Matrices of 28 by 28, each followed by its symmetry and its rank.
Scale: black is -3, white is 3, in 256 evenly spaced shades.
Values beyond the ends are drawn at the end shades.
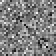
symmetric, full rank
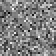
antisymmetric, full rank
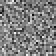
antisymmetric, full rank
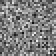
symmetric, full rank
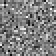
antisymmetric, full rank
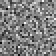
antisymmetric, full rank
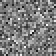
symmetric, full rank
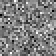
antisymmetric, full rank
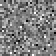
antisymmetric, full rank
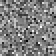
antisymmetric, full rank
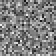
antisymmetric, full rank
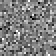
antisymmetric, full rank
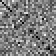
symmetric, full rank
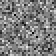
symmetric, full rank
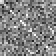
symmetric, full rank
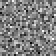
antisymmetric, full rank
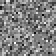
antisymmetric, full rank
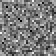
symmetric, full rank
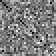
symmetric, full rank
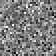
symmetric, full rank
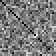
symmetric, full rank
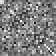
symmetric, full rank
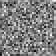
antisymmetric, full rank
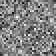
symmetric, full rank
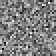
antisymmetric, full rank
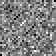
symmetric, full rank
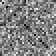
symmetric, full rank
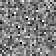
antisymmetric, full rank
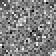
symmetric, full rank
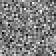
antisymmetric, full rank
